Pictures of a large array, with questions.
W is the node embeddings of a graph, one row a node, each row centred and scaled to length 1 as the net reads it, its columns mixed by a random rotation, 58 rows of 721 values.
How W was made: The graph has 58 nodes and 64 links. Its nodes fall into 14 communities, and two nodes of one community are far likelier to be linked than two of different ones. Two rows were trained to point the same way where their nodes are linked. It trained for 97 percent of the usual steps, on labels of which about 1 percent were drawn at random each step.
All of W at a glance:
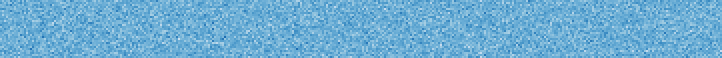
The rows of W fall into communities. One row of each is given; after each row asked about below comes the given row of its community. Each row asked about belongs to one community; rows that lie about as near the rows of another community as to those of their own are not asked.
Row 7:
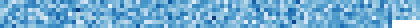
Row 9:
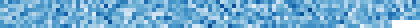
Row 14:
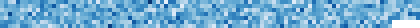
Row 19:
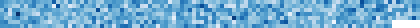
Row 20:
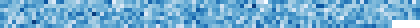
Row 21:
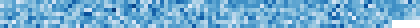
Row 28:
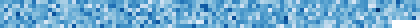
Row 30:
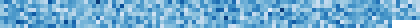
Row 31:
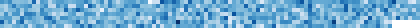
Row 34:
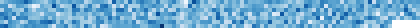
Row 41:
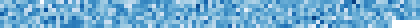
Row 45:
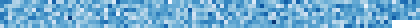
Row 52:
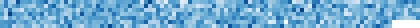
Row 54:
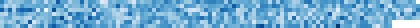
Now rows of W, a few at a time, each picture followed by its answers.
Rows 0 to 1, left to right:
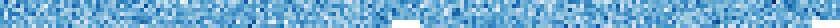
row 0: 52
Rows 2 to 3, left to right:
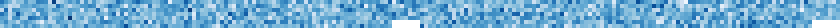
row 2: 45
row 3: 20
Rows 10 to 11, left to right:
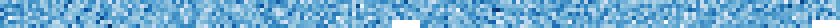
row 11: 7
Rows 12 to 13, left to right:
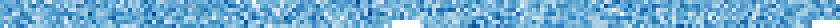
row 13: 54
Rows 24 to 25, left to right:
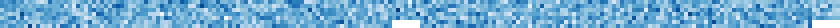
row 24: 9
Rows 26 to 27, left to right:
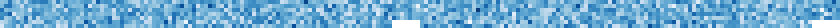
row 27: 9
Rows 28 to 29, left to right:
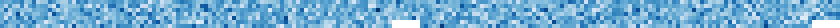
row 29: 14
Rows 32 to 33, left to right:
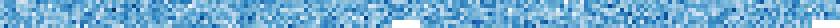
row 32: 21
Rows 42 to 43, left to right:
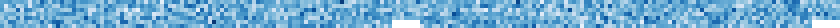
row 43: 30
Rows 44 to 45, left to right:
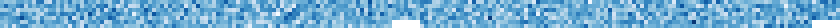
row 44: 34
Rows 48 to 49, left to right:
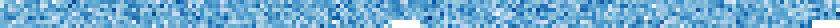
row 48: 21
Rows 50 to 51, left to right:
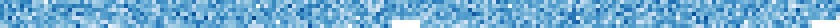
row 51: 28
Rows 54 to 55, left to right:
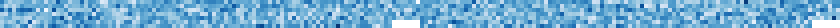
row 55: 19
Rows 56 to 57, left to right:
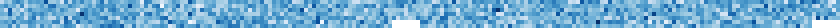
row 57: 31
